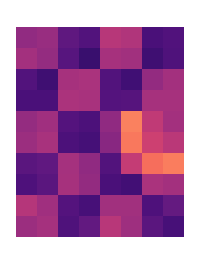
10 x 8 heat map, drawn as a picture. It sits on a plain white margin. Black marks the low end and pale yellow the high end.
The ninth with the highest average is the middle right. The field is checkered. An odd patch, higher than its surroundings, sits in the middle right.
